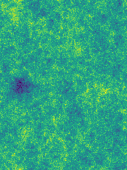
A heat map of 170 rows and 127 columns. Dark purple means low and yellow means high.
There is no seam. Overall the values sit about 60% of the way up the scale. The ninth with the lowest average is the middle left. No regular stripes run through it. No overall slope runs across the table. No row or column stands out. A single dip lies in the middle left.
